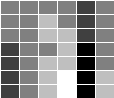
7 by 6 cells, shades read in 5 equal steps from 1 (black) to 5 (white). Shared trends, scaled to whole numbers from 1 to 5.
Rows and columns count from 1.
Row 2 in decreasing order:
4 3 3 3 3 2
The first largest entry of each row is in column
1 3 3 4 3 4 4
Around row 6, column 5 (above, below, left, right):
1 1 5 4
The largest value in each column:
3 3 4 5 2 4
